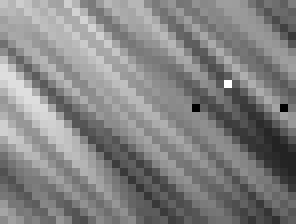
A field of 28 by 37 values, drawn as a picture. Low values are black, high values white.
Three lone cells stand out: one far higher and two far lower than their neighbours. The halves do not mirror each other. The field climbs toward the top left. Overall the values sit about 50% of the way up the scale. The grain runs diagonally down to the right.
